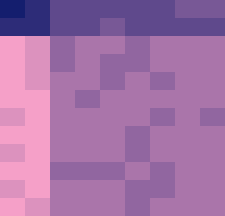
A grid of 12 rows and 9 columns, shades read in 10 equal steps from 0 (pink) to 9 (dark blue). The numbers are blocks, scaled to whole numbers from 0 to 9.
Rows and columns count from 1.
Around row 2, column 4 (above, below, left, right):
6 3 6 5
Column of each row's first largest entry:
1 1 3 3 5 4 7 6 6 3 6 6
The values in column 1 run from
0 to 9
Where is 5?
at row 1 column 8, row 1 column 9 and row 2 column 5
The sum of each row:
57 57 24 25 24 22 24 22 23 25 24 23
